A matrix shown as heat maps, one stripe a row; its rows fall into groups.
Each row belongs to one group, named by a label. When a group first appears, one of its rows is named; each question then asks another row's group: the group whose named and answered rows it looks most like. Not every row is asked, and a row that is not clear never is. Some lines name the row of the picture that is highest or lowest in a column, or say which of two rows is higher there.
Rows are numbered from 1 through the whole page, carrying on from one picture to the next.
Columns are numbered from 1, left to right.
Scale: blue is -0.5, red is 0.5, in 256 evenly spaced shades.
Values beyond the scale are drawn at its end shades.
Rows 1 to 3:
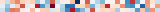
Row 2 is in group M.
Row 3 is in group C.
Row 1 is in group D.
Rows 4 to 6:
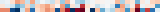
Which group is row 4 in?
C
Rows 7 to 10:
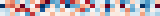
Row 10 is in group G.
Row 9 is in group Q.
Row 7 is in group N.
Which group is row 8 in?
M
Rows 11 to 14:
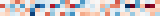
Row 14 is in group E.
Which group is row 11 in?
C
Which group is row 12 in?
D
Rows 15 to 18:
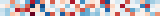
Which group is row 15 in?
G
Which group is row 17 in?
Q
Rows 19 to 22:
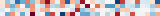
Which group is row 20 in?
N
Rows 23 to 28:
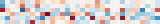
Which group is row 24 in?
M
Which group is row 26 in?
N
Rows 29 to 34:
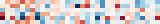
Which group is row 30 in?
D
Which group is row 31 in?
G
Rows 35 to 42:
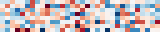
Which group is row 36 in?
N
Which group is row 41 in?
D
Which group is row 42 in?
Q
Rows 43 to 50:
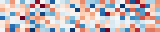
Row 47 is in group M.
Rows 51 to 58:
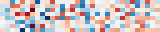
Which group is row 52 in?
C
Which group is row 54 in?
Q
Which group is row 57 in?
G
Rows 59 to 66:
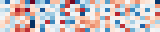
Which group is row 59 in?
G
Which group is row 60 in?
C
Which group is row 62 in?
C
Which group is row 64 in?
E
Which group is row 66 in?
Q
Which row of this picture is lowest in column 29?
65
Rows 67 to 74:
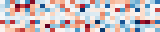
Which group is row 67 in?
G
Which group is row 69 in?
C
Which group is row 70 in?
G
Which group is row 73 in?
N
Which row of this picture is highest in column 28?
71
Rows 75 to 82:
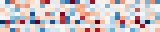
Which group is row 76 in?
Q
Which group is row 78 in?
E
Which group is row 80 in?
M
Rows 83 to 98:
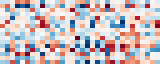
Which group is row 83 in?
Q
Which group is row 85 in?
G
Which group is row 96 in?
Q
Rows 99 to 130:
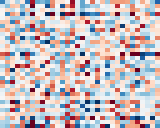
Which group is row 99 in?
G
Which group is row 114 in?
N
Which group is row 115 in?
Q
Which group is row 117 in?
N
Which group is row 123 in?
N
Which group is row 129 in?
G
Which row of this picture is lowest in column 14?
122
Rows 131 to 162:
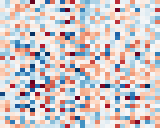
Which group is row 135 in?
G
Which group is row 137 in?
Q
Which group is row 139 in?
E
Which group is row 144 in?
G
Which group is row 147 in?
E
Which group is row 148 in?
D
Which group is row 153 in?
E
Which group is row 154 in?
M
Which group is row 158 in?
E
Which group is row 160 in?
D
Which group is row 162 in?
C
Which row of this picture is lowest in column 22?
152
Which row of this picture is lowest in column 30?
152
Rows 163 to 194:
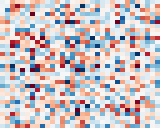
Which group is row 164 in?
C
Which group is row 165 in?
D
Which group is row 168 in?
C
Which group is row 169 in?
E
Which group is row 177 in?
E
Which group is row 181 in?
D
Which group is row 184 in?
G
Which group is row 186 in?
E
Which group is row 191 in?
D
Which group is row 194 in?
Q
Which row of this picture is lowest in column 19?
172
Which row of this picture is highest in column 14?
168
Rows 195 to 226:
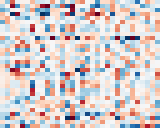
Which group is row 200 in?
M
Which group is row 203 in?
E
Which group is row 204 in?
D
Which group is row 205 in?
M
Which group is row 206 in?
Q
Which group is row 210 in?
Q
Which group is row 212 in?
D
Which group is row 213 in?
C
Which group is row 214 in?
C
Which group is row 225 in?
D
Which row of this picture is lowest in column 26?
204
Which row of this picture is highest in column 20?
198
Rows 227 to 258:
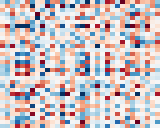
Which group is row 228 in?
E
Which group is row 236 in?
D
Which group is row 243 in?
Q
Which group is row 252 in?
Q
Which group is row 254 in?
Q
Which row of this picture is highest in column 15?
255
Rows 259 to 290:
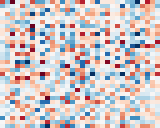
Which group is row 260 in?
M
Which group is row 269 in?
M
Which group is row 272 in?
Q
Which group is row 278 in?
Q
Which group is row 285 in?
Q
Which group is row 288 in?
M
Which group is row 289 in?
N
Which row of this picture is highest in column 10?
283
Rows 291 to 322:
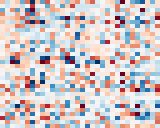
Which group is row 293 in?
G
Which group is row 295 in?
C
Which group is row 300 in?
D
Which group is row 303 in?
E
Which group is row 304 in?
C
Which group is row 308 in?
E
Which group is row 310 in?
Q
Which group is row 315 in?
D
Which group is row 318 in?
Q
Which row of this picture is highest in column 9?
306
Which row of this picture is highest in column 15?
306
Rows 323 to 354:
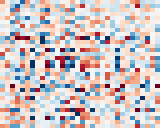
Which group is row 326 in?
N
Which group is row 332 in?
Q
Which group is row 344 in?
M
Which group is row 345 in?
D
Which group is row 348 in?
C
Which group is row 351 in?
D
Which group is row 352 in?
E
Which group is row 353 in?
C
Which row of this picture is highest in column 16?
350
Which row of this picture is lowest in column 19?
350
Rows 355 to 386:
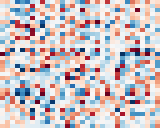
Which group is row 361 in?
Q
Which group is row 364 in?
Q
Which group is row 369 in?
N
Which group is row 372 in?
D
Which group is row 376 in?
M
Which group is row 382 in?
E
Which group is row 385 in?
C
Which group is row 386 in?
C
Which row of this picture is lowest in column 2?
368
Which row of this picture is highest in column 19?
383
